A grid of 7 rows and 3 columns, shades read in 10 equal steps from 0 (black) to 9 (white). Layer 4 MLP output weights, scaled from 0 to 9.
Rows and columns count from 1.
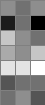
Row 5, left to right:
8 8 9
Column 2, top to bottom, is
4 4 5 5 8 4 5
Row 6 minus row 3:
-4 -1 0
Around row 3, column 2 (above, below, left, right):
4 5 7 4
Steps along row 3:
down down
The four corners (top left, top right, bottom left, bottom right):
5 5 4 3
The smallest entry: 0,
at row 2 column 3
